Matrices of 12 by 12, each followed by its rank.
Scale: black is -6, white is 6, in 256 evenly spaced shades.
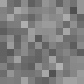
full rank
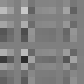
one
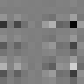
one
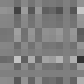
one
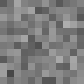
full rank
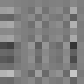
one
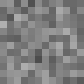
full rank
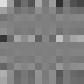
one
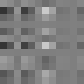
one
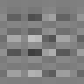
one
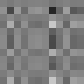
one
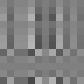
one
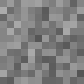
full rank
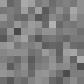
full rank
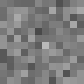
full rank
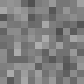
full rank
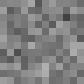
full rank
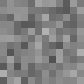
full rank
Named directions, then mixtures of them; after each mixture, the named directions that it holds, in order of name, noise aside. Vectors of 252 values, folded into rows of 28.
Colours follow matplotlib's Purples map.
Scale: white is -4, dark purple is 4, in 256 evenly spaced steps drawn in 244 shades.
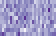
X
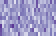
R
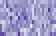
R, X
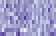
X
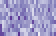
R, X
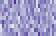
R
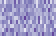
R, X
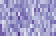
R, X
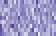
R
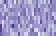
R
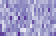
R, X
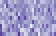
R, X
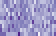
R, X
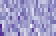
R, X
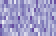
R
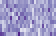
R, X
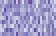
R, X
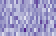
R, X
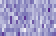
X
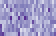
R, X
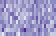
X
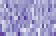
R, X
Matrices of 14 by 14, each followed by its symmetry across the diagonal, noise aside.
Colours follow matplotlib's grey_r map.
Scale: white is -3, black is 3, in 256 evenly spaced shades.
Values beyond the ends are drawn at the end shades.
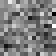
neither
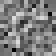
symmetric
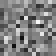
antisymmetric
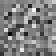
antisymmetric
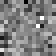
neither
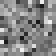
symmetric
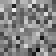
neither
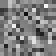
antisymmetric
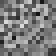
symmetric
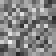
symmetric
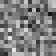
antisymmetric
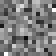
neither
